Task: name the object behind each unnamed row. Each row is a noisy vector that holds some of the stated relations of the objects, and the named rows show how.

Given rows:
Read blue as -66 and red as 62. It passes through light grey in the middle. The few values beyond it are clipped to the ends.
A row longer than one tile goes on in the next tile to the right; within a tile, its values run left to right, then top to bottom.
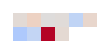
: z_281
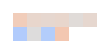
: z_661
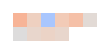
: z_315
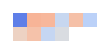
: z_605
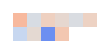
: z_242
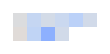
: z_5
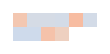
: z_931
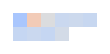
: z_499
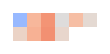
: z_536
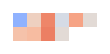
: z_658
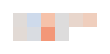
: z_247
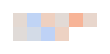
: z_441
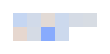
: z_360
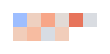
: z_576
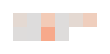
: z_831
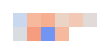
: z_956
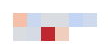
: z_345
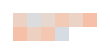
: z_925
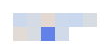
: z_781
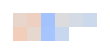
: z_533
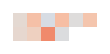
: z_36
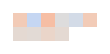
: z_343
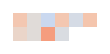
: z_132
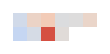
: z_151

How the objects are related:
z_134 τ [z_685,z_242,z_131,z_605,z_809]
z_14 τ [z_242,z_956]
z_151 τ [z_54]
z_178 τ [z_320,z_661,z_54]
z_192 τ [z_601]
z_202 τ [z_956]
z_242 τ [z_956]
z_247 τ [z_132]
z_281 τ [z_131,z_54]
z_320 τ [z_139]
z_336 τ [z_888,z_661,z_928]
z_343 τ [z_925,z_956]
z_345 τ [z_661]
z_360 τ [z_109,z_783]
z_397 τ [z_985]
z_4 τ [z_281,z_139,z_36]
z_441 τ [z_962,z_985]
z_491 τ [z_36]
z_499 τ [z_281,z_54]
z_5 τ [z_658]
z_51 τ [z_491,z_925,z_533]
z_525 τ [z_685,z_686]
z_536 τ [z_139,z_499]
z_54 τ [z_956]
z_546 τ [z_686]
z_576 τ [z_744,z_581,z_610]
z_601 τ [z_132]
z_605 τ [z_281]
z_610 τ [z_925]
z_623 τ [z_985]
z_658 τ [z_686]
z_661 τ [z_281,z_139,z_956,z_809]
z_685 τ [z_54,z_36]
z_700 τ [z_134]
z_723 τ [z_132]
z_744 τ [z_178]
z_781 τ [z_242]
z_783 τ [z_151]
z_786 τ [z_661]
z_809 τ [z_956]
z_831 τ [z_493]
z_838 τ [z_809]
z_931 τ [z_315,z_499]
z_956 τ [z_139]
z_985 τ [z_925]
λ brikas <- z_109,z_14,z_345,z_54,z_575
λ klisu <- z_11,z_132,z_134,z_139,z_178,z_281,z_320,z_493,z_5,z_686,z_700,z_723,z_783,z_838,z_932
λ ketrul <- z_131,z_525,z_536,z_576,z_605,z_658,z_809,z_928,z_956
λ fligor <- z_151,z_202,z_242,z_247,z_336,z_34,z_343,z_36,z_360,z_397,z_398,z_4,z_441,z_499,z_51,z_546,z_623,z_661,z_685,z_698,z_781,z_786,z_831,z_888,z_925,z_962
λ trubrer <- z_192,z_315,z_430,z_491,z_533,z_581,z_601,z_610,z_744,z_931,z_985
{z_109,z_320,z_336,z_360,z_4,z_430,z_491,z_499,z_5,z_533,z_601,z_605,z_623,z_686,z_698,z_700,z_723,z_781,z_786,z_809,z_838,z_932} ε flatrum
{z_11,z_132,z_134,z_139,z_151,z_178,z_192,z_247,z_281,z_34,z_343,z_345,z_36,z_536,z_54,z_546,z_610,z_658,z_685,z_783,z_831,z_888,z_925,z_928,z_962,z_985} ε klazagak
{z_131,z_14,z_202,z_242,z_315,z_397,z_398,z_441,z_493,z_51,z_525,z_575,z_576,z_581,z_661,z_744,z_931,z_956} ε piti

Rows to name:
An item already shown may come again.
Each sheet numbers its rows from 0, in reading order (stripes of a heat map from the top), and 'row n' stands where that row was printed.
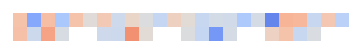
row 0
z_985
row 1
z_134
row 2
z_838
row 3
z_605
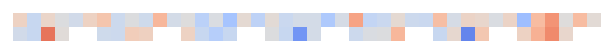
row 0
z_783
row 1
z_744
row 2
z_601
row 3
z_838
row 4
z_14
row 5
z_242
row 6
z_536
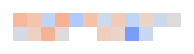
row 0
z_139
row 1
z_698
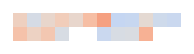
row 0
z_925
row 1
z_14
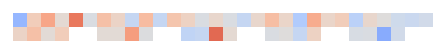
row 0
z_525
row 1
z_11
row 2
z_178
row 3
z_493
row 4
z_4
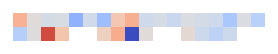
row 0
z_54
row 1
z_809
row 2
z_491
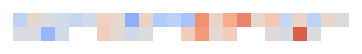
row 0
z_4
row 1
z_109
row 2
z_131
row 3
z_192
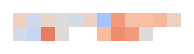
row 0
z_783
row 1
z_928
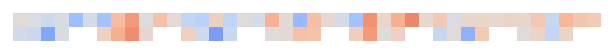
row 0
z_320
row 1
z_536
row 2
z_623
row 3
z_575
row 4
z_131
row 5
z_202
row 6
z_398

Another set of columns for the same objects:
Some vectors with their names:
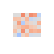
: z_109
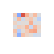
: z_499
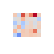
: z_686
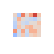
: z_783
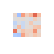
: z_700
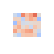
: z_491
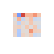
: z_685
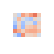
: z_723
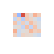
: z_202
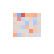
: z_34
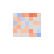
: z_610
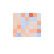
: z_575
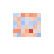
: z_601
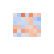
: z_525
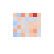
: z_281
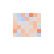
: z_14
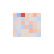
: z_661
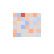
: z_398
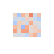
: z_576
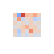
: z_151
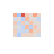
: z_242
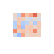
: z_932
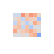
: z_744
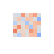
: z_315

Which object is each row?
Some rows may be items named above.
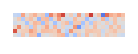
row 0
z_931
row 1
z_985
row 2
z_493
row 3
z_343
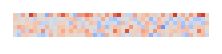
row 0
z_54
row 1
z_134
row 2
z_610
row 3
z_132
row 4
z_931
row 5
z_493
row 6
z_132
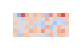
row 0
z_781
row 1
z_11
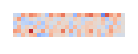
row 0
z_192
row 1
z_320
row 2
z_178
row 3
z_623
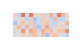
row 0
z_928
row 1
z_575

